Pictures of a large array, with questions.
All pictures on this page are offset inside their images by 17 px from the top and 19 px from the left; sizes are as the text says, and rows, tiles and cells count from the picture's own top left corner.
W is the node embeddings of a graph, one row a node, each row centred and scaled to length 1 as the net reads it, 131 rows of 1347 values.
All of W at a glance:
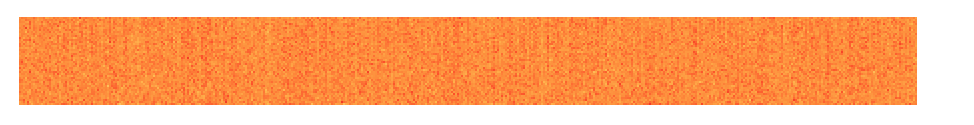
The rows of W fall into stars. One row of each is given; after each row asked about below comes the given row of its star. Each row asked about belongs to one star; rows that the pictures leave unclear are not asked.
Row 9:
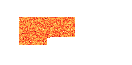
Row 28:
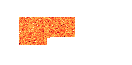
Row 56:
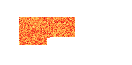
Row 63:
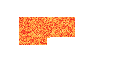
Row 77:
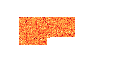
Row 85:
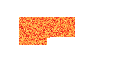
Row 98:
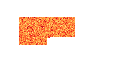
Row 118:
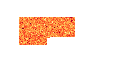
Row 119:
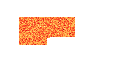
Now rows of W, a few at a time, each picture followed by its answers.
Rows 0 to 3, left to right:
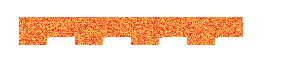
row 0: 28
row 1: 118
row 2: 77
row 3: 9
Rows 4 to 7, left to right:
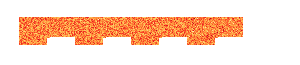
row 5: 63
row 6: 118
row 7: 119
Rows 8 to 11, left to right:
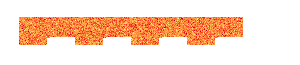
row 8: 118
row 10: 77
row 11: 119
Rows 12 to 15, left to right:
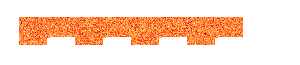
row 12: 119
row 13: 85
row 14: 28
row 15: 118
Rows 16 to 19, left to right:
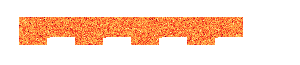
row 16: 118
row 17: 98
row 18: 118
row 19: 119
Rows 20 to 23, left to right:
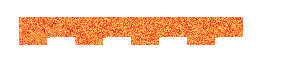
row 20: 63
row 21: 77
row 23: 77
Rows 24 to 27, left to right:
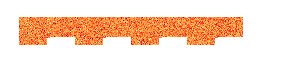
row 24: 63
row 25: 77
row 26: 118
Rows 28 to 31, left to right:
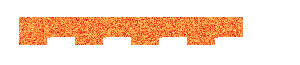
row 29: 63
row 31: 98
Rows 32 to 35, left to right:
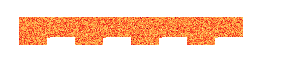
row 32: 98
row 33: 119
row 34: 98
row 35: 63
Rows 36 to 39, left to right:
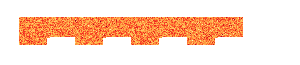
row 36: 118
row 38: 118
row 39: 119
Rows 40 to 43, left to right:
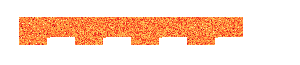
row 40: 85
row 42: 85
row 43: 98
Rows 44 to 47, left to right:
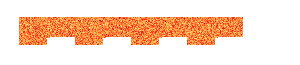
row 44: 118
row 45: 98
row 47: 28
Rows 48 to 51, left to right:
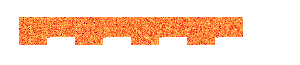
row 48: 56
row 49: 9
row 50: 85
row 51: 63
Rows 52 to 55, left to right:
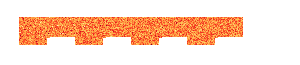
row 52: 56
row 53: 118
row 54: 9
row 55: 119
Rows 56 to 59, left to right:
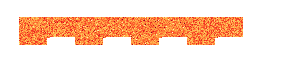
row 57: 119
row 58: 85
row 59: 77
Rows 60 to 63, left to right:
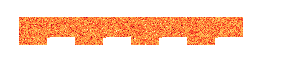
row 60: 98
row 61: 63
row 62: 85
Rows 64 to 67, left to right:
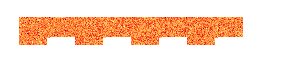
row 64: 9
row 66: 28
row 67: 98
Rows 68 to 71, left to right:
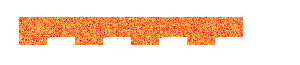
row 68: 119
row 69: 63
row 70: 56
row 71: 119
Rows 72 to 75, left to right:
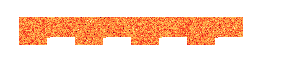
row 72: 63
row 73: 28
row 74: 118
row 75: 98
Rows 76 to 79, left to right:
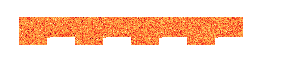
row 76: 63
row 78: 98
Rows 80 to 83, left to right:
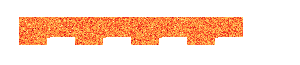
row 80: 98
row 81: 119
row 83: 9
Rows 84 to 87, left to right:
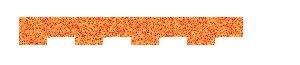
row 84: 63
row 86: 119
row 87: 119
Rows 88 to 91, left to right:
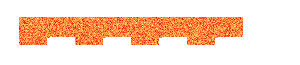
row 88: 56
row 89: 56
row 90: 77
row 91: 119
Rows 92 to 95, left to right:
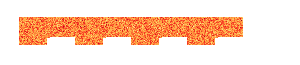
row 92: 63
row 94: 119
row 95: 98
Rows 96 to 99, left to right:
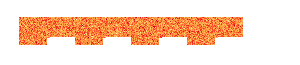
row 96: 56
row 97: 56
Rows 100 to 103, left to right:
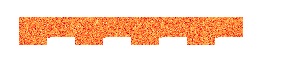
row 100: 98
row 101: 56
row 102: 98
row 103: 98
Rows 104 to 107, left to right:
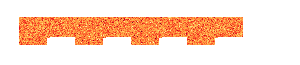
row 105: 77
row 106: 9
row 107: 98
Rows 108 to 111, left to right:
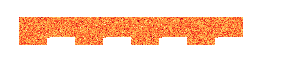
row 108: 56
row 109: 77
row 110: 77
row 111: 85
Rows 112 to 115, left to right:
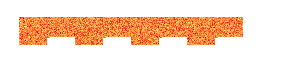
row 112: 56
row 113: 56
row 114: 118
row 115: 56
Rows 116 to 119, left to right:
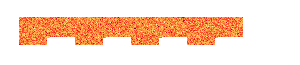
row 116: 28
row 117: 56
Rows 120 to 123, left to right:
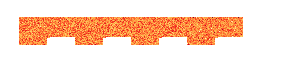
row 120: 119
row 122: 9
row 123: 28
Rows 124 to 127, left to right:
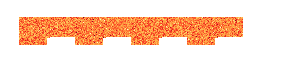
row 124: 28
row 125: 9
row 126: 77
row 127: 77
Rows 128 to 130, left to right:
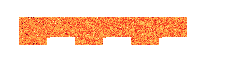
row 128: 85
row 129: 85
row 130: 63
